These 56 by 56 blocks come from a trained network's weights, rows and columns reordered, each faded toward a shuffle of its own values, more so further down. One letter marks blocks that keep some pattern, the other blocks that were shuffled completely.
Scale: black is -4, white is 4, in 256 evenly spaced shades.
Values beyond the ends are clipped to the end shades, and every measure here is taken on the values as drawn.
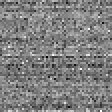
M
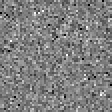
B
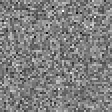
B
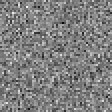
M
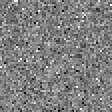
B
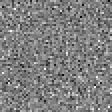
B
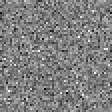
B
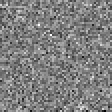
B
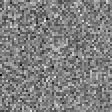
B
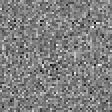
M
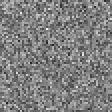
B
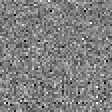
M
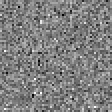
B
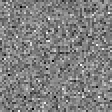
B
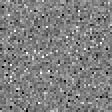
B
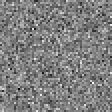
B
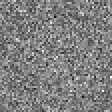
B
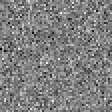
B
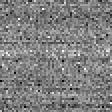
M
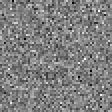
B
